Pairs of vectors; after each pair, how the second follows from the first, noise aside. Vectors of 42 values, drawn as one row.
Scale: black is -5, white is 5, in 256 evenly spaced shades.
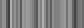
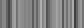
reversed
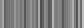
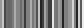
scaled up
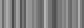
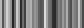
scaled up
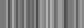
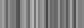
reversed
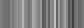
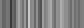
reversed
